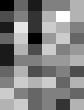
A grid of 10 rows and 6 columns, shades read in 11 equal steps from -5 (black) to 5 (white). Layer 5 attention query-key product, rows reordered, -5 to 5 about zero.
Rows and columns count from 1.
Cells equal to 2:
11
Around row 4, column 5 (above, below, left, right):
2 0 1 -1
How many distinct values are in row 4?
4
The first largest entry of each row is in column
6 5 2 2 4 6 2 2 1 2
